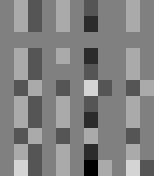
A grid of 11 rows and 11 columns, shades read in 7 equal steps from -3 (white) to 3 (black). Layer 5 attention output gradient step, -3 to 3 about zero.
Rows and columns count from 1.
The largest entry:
3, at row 11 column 7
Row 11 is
0 -2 1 0 -1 0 3 -1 0 -2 1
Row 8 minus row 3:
0 -1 1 0 -1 0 2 0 0 -1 0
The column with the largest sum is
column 7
